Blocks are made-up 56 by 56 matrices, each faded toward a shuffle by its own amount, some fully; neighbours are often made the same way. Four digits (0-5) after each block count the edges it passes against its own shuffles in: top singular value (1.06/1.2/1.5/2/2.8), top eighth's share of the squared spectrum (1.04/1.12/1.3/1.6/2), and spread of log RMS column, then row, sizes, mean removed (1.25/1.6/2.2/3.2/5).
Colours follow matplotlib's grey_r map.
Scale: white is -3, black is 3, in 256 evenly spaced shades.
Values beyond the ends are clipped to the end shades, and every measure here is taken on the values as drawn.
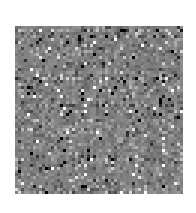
1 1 0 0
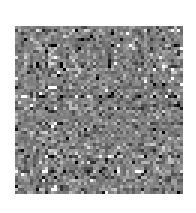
3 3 1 2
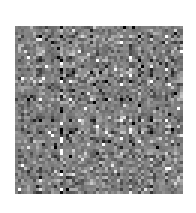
4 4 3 1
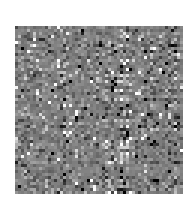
3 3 1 0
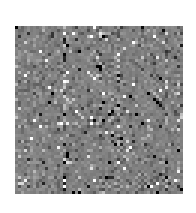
3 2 1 0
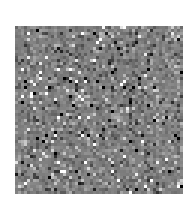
1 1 0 0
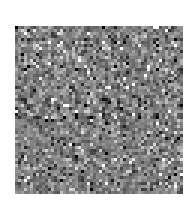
2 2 1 1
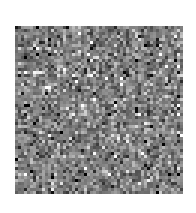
3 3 1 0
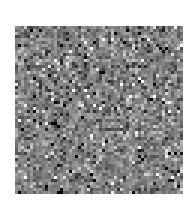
0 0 0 0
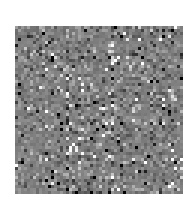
3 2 1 0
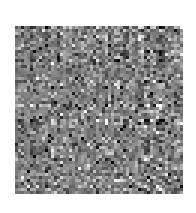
4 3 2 2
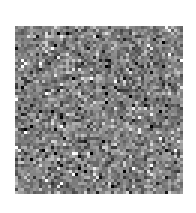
0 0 0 0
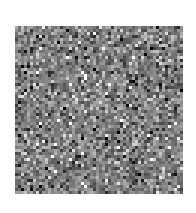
3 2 0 0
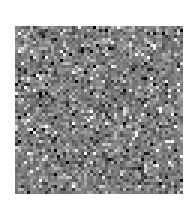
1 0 0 0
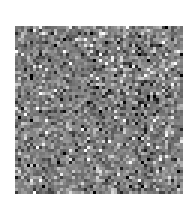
1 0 0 0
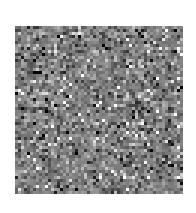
2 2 0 0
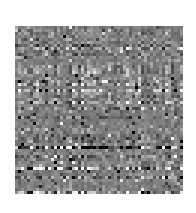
4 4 2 3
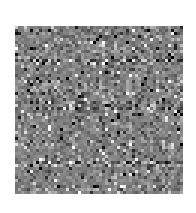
3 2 0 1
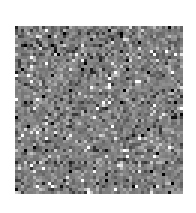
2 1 0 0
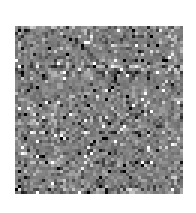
3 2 0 1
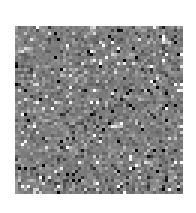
0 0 0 0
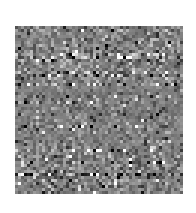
3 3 0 3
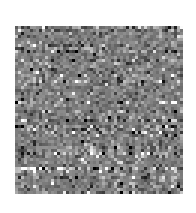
3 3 0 3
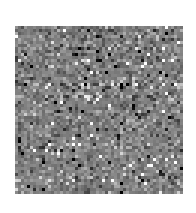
1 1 0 1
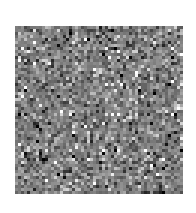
2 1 0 0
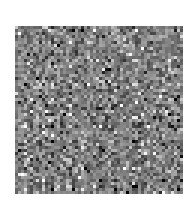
3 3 1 1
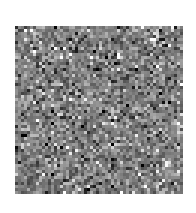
2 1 0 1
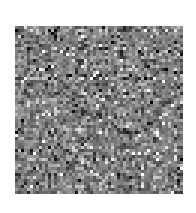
3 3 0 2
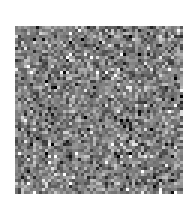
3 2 0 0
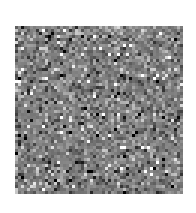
3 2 0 0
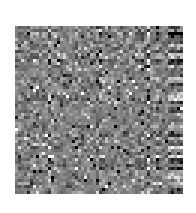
4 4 2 2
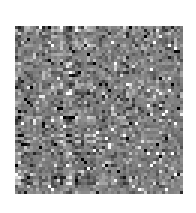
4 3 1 1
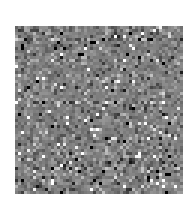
2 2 0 0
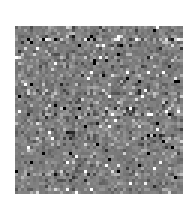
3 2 0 1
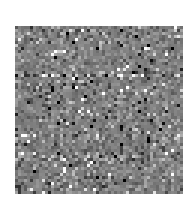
2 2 0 0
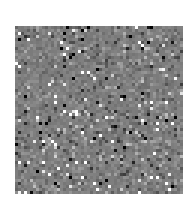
0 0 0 0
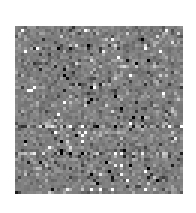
2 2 0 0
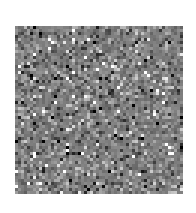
2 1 0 0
